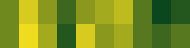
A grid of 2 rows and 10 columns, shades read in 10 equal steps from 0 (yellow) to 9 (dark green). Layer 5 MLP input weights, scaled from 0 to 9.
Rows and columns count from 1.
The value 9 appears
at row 1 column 9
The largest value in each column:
5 1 4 8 4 4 3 6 9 8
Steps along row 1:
down up up down down down up up down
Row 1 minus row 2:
0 1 1 -1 3 -1 -1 0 2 2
